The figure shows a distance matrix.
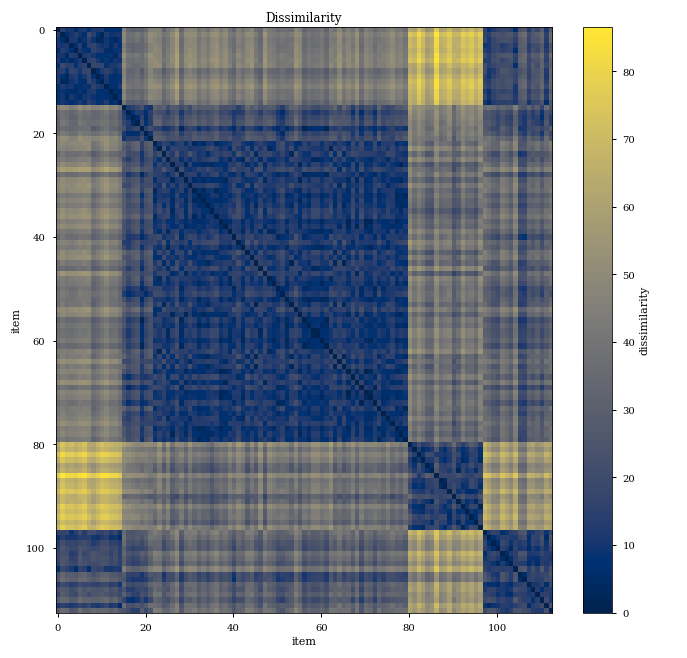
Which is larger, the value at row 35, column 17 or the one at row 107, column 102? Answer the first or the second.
the first
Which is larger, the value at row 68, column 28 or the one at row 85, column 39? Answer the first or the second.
the second
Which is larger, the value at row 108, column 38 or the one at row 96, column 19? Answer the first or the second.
the second
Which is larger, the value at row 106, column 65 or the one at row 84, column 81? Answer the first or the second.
the first
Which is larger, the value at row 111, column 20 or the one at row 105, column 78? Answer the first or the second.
the first
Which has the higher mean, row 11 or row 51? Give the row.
11
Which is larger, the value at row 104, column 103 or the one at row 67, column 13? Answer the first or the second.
the second
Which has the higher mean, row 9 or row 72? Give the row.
9
